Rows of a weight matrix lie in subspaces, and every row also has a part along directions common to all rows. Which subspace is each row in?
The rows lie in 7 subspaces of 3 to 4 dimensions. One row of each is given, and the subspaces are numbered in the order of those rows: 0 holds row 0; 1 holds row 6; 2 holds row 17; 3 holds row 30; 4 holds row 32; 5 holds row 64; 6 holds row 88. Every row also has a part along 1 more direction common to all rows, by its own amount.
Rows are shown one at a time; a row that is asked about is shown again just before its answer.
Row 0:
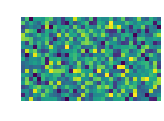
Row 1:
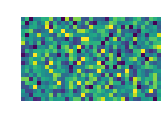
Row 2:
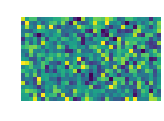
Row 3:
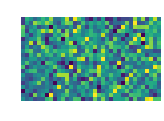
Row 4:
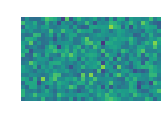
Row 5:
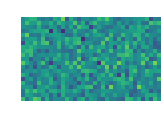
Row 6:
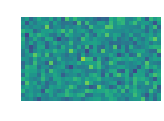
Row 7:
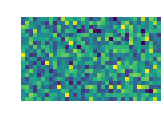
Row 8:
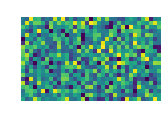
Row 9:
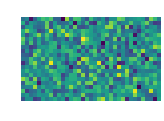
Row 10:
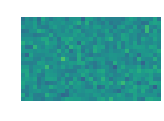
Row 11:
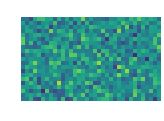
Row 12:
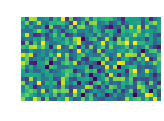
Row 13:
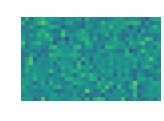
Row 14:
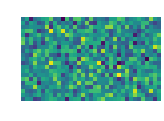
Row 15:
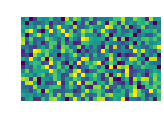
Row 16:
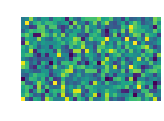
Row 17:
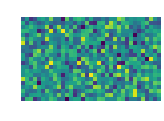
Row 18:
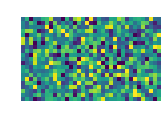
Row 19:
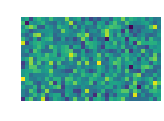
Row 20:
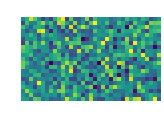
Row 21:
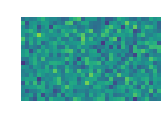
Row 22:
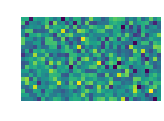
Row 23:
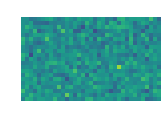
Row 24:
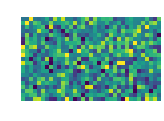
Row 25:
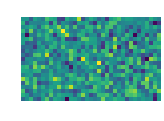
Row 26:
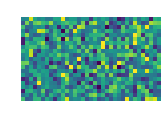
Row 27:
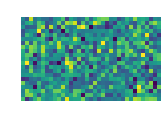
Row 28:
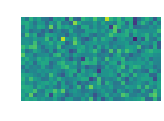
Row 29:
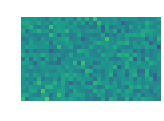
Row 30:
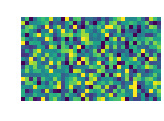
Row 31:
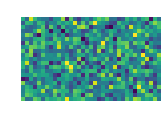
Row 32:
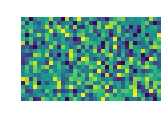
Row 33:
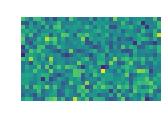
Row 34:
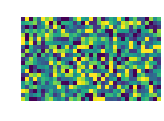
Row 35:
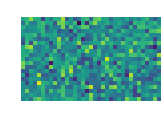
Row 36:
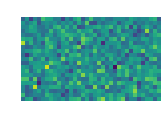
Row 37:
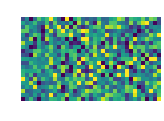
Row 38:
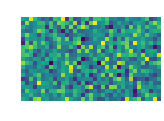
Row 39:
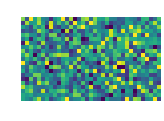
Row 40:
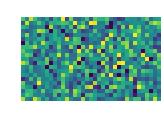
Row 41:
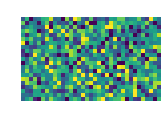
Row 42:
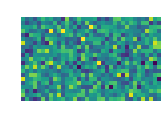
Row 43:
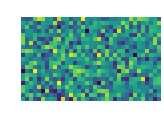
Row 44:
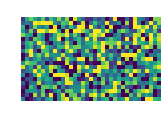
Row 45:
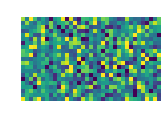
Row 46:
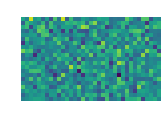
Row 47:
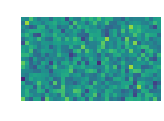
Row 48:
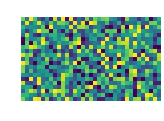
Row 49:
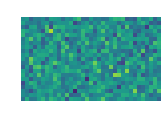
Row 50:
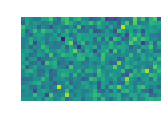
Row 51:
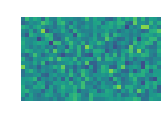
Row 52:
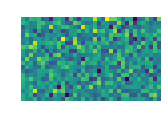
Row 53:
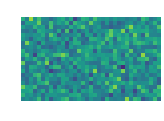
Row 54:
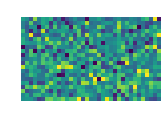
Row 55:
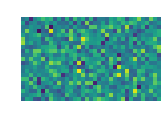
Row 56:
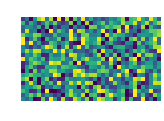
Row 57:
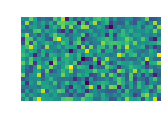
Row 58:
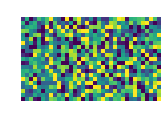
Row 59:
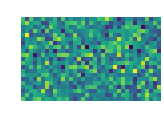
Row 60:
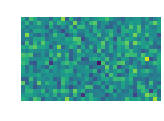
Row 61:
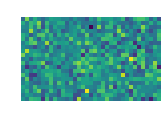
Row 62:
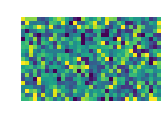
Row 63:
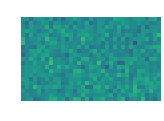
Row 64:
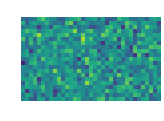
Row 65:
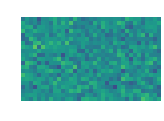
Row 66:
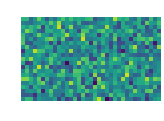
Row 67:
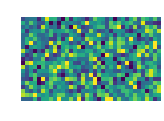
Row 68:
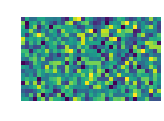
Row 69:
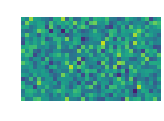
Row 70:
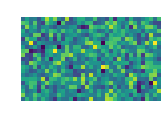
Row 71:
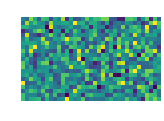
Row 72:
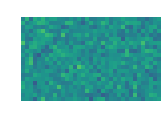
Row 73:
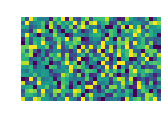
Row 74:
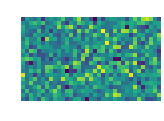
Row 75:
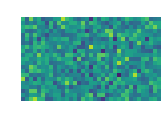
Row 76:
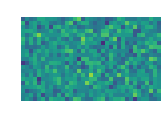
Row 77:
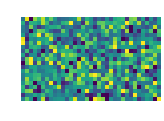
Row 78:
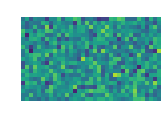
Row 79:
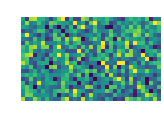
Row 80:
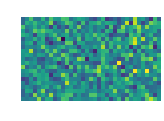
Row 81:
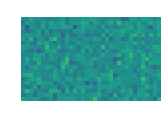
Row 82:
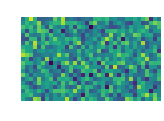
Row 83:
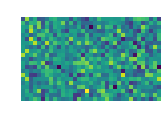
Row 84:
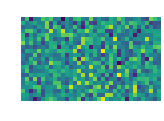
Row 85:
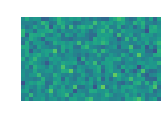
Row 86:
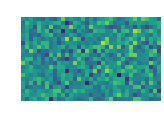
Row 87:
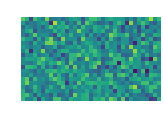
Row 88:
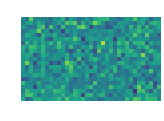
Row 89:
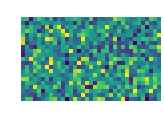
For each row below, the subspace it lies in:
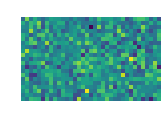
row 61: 0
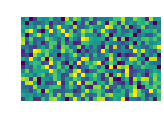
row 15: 6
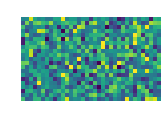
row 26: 2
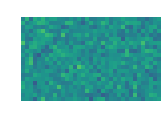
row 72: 3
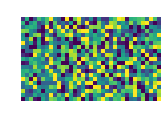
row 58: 5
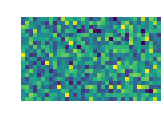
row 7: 2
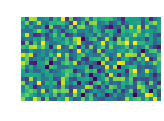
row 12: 4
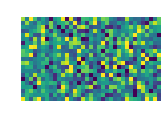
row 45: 5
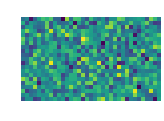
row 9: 5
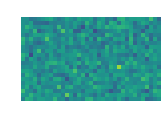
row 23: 2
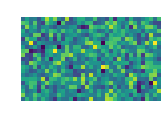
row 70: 6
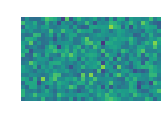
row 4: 6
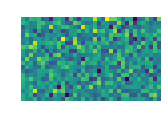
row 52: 2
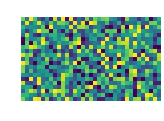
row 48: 4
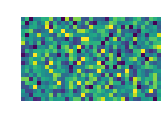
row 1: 2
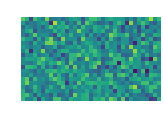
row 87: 2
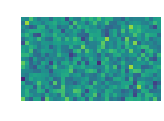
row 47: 3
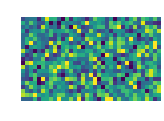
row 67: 6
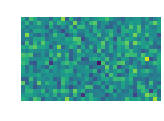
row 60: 4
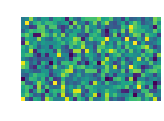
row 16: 3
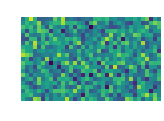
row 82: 0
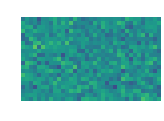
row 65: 0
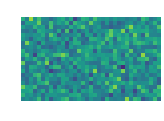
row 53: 0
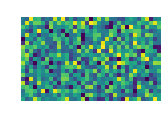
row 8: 5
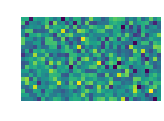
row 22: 2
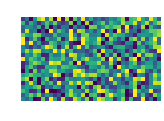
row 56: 4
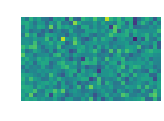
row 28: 2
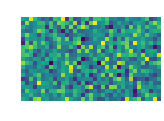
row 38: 1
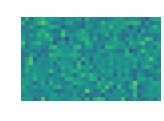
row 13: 3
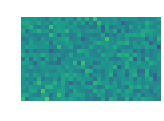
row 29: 4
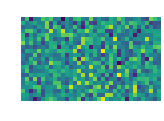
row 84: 3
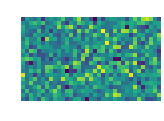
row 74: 5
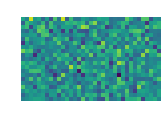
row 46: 4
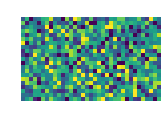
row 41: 0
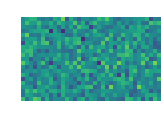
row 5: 0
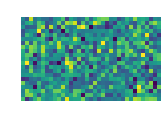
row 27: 6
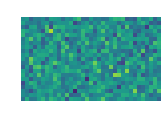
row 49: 1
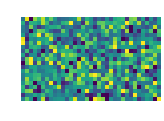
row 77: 3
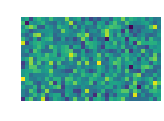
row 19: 3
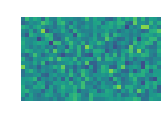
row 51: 1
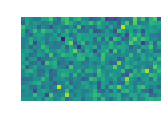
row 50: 2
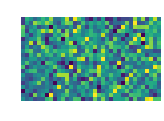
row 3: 2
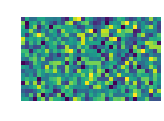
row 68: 5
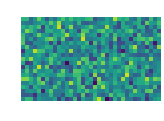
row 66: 6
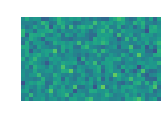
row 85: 1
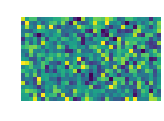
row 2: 5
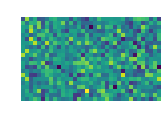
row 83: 0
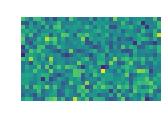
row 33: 6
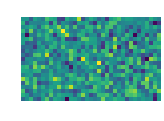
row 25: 4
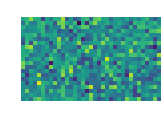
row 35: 1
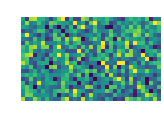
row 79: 4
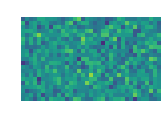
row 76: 5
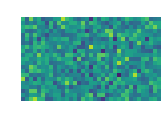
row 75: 3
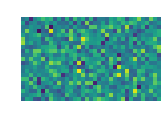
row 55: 4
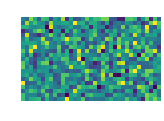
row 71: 1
